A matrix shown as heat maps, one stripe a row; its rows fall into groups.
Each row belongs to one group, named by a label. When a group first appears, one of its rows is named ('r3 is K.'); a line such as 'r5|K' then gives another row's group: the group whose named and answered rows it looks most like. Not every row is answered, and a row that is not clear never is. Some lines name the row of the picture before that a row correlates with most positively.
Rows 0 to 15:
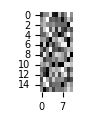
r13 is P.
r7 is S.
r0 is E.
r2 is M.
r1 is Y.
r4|S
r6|M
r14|Y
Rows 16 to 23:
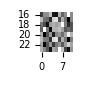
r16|E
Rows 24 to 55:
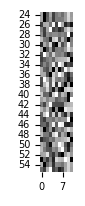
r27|S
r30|E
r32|P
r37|P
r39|Y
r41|M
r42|S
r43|Y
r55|S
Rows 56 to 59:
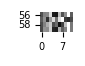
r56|E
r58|S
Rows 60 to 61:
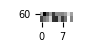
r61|E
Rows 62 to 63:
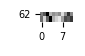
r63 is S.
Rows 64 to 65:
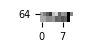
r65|M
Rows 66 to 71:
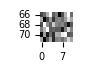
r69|Y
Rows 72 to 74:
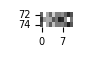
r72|P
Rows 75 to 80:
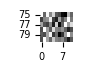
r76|E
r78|P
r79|S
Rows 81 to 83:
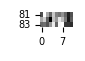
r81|P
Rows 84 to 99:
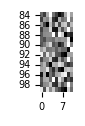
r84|S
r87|E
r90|S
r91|M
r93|E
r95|Y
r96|M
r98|E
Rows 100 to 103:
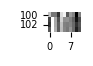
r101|P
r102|P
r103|P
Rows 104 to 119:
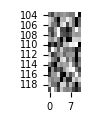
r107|S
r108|S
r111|P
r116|E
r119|P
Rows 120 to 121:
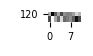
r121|P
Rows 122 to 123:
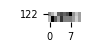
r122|Y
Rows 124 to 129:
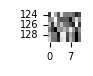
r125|Y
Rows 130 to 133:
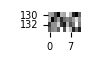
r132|E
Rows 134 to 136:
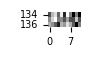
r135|Y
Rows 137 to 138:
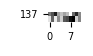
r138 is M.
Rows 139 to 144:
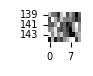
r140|P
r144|M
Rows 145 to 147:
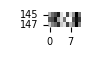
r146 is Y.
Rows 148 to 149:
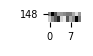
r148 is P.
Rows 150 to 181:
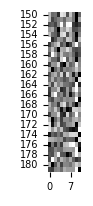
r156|S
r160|E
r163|M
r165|E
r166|Y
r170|E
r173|M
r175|M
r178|S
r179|P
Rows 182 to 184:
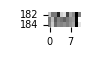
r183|M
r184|M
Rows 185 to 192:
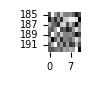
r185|P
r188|S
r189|P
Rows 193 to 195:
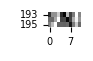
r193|E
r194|S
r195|Y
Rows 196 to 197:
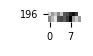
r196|M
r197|Y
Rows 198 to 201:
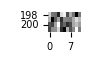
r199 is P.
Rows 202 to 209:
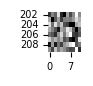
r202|E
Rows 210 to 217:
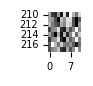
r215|E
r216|P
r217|E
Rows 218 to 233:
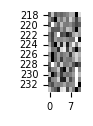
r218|M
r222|S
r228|P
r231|E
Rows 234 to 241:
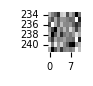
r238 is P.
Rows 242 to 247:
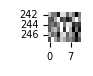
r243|S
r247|P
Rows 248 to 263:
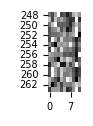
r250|Y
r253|P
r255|P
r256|M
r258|E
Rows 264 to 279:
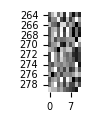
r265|E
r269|M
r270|E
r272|P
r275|Y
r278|Y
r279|M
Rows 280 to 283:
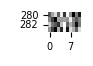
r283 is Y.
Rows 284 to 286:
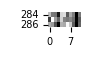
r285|P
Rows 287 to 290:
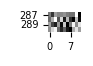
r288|Y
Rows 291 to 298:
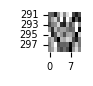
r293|E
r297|Y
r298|Y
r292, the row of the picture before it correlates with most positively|288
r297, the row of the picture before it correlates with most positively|290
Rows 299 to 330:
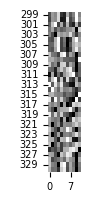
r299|E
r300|E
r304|S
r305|S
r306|S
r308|M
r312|Y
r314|P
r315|M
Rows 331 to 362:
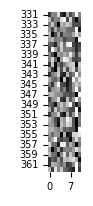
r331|E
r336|M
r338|P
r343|E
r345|S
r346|S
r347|M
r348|E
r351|E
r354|M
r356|Y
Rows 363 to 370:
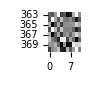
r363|S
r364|P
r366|P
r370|E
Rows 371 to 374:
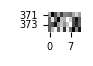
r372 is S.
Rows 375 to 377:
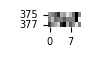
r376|M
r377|E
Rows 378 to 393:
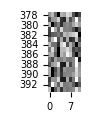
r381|P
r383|Y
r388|E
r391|E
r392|P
